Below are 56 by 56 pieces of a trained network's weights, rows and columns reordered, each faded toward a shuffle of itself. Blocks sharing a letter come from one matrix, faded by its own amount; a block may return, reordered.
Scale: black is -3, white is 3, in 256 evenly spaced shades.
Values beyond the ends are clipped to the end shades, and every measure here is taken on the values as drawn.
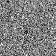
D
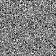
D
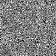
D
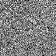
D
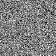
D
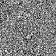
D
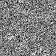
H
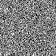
H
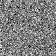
H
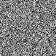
H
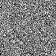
D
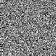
D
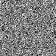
H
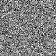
D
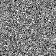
H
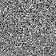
H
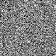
D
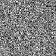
D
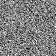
H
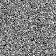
H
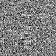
D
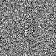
D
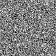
H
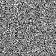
H
